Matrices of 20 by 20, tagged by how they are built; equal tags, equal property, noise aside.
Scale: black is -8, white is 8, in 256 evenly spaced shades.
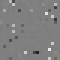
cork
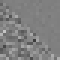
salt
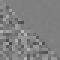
salt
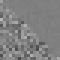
salt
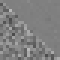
salt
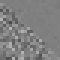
salt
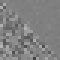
salt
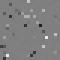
cork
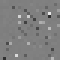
cork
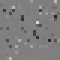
cork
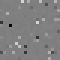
cork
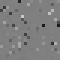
cork
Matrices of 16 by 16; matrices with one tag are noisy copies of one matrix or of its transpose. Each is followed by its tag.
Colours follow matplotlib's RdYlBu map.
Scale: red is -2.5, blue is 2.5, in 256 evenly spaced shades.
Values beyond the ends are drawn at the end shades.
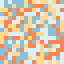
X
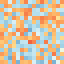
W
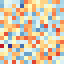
X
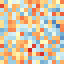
W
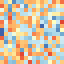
W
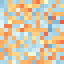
X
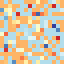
W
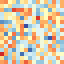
W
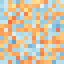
X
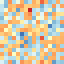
X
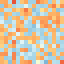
W
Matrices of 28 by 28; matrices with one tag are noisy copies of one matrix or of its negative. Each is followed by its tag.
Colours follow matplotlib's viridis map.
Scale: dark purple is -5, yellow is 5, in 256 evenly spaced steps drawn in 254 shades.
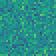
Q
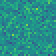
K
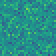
K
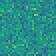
Q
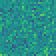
Q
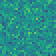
K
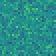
K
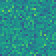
Q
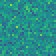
K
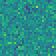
K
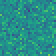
K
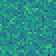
K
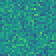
Q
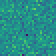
Q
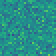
K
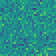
Q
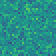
K
